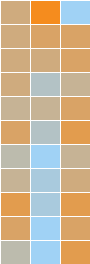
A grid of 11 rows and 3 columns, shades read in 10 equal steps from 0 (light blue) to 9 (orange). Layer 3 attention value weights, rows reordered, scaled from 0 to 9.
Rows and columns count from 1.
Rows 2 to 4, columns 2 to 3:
6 6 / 5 6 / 2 4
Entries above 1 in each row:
2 3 3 3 3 3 2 2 2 2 2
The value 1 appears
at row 8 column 2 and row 9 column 2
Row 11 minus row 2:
-2 -6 1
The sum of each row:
14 17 16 11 14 15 7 10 15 12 10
